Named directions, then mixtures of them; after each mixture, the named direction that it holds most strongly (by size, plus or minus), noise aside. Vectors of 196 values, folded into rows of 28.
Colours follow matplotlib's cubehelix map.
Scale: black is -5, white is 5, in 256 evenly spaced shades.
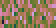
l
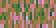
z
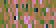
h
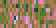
h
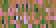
h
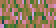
l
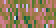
h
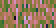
h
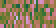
z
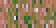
h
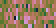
h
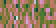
h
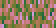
z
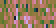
h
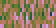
z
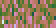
l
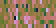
h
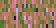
h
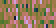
h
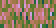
z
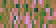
h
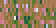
h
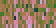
h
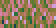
l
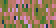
h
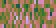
z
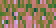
l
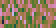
l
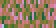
z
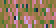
h
